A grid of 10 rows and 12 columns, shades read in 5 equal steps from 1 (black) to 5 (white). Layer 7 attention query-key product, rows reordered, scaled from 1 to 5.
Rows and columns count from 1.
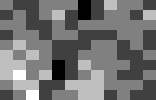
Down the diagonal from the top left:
3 3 2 2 2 2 4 4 3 3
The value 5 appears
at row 8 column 2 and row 10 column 3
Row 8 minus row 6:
0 2 -1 1 -1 0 0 1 0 0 0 0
